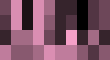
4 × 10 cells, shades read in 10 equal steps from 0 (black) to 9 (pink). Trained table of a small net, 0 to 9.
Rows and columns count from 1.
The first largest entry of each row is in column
2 2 7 5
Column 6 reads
2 2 2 7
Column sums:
16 27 13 30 23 13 21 7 15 15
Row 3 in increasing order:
2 2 2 2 4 6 6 6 8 9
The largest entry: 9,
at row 3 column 7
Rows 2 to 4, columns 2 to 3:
8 1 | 6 6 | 5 5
